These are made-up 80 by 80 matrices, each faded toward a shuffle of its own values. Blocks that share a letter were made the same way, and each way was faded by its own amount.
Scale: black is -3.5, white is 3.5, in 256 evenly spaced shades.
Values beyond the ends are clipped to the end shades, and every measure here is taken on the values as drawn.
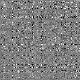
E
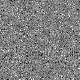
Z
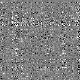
E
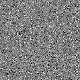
Z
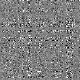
E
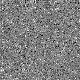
Z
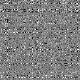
E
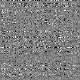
E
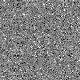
Z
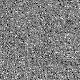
Z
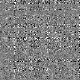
E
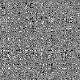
E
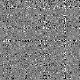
E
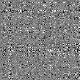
E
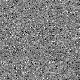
Z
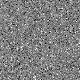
Z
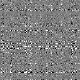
E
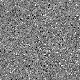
Z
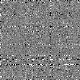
E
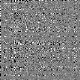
E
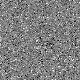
Z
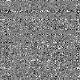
E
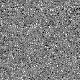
Z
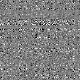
E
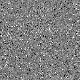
Z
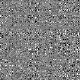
E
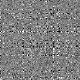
E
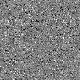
Z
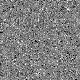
Z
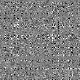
E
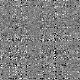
E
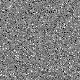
Z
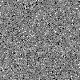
Z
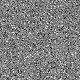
Z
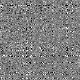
E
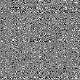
E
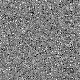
Z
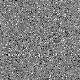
Z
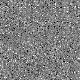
Z
